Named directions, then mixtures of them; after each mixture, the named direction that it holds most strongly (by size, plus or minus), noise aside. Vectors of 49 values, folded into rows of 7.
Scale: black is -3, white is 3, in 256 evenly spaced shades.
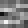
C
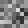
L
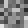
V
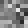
L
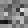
L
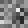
L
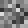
L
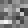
L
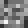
V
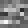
C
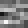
C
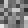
V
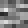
C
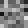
V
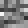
C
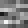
C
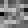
C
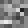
L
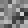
L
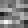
C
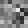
L
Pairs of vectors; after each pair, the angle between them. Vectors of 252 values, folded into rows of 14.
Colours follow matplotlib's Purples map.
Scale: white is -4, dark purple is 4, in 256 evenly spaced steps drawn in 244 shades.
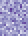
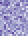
orthogonal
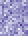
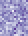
partly aligned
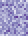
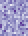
partly opposed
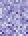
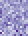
nearly opposite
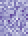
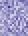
nearly opposite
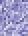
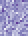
nearly parallel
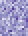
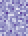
partly aligned
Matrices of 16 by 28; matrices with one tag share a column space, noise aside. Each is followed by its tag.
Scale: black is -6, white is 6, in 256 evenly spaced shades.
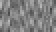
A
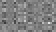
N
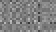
N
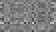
N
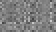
N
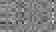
N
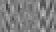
A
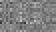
N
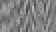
A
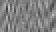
A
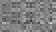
N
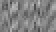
A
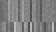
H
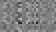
N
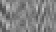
A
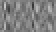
A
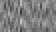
A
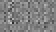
N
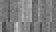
H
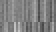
H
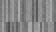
H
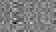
N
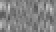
A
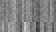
H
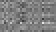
N
